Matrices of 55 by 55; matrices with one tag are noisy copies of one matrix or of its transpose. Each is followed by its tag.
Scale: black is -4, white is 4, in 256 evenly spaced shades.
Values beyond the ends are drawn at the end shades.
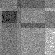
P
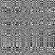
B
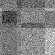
P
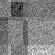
P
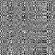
B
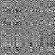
B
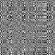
B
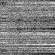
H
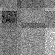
P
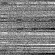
H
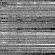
H
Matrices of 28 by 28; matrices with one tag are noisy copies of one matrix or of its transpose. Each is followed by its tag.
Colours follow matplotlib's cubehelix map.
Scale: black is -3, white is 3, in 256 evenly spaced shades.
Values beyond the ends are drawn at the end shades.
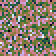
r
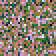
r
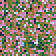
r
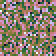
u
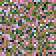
u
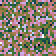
r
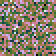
u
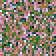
u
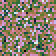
r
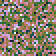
u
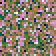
r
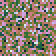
r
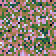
r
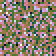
u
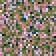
u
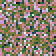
u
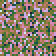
u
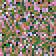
u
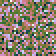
u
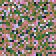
u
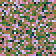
u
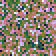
r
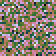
u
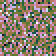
u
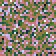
u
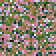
u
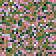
u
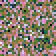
r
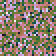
u
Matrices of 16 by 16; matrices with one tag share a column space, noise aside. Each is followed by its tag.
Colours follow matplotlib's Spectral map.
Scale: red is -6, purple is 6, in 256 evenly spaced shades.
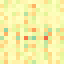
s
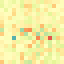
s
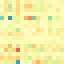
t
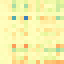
t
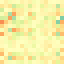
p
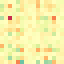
t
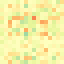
p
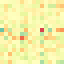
s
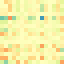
t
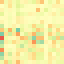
s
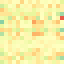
p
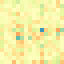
s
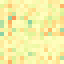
p
